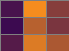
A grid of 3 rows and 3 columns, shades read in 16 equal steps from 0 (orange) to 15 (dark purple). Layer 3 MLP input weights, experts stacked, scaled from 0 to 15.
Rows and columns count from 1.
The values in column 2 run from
0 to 5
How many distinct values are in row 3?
3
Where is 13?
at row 3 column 1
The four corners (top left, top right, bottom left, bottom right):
14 9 13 6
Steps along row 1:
down up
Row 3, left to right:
13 2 6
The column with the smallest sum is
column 2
